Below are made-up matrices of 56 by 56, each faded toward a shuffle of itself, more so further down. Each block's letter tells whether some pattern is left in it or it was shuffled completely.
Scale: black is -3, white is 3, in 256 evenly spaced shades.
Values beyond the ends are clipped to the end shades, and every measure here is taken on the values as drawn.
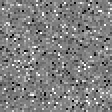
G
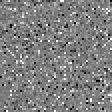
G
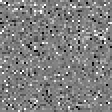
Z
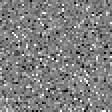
G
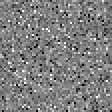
G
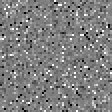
G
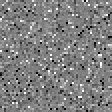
G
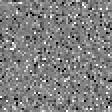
Z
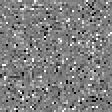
Z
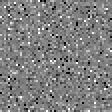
Z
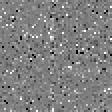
Z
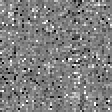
Z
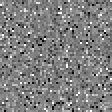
G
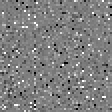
Z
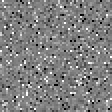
G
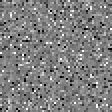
G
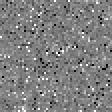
G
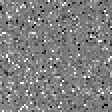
Z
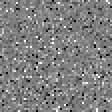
G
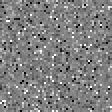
G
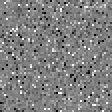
G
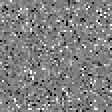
G
